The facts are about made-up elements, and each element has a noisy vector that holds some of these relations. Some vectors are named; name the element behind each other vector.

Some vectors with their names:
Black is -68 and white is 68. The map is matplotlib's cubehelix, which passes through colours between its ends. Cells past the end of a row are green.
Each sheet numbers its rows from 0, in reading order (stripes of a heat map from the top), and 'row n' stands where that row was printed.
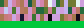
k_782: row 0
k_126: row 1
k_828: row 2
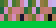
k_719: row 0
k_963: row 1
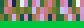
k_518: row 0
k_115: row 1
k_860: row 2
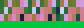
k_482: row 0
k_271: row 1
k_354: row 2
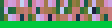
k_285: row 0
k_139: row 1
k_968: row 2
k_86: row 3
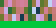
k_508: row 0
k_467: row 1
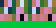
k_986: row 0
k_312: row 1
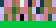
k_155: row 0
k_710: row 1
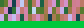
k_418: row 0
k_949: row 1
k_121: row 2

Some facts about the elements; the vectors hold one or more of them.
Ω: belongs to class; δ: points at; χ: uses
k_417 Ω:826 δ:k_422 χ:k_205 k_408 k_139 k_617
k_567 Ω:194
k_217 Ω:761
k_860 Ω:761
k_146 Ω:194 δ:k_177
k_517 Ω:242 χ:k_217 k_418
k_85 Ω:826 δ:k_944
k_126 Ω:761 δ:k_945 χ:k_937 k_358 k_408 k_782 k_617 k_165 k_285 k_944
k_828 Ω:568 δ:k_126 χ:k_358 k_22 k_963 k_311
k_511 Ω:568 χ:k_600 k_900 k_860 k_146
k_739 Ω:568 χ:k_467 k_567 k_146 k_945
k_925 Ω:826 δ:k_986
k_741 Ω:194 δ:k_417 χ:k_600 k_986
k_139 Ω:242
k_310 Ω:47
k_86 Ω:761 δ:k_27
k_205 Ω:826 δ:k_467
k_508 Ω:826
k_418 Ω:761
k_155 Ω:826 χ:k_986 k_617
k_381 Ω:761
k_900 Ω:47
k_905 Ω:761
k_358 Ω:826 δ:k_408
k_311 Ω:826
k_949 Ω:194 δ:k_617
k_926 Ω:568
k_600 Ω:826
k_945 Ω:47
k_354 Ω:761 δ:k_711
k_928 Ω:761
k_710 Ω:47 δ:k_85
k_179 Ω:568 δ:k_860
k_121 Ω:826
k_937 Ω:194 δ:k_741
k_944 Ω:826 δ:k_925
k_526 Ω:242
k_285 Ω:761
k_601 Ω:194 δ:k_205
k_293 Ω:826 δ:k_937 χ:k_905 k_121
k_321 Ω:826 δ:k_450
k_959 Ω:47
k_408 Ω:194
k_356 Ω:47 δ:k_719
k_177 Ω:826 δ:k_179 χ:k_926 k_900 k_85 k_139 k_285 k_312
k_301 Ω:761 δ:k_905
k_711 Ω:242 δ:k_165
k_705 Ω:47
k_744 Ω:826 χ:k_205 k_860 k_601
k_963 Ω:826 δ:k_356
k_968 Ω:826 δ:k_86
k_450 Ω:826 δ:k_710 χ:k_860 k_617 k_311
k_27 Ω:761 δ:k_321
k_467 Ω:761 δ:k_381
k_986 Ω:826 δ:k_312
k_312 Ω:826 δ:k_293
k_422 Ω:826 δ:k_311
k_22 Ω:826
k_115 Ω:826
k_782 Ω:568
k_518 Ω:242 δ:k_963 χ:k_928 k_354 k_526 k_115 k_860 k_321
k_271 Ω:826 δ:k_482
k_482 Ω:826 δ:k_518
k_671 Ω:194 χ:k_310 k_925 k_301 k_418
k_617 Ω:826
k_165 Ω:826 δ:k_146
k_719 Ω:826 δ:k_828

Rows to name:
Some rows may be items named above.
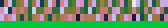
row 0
k_321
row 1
k_146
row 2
k_205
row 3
k_968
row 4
k_177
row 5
k_356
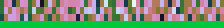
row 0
k_900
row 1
k_146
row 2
k_408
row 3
k_739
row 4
k_860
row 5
k_311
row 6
k_85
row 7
k_600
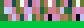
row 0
k_860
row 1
k_155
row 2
k_741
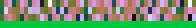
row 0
k_601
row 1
k_744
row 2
k_711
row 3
k_928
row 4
k_358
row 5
k_310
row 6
k_741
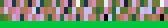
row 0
k_600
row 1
k_321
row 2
k_517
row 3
k_417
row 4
k_146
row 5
k_828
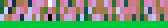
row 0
k_925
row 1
k_617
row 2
k_900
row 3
k_928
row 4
k_567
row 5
k_526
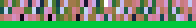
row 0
k_422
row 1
k_986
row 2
k_165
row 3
k_450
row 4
k_179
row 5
k_301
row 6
k_905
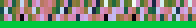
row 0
k_937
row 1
k_22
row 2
k_925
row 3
k_293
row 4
k_828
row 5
k_671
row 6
k_217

